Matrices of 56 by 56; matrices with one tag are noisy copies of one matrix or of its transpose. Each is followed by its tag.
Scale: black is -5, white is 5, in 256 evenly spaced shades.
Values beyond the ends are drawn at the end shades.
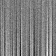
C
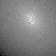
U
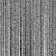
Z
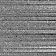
C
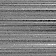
Z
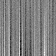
Z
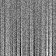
C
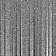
C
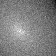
U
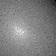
U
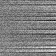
C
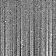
C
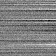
Z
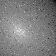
U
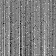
Z
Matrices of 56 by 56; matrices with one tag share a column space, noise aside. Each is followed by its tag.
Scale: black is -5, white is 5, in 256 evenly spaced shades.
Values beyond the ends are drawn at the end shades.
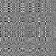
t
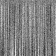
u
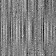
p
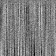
u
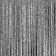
u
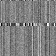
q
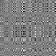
t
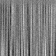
u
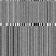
q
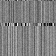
q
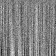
u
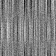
p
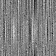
p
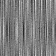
p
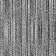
p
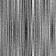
p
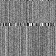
q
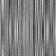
p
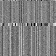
q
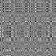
t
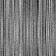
p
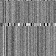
q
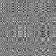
t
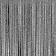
u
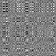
t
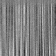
u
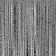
u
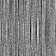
p
